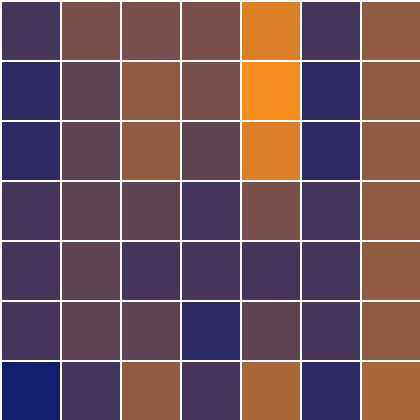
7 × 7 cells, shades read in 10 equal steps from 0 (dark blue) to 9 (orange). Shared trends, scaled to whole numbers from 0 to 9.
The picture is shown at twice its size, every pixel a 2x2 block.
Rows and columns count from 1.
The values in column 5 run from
2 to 9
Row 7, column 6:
1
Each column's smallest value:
0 2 2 1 2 1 5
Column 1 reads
2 1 1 2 2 2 0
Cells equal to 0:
1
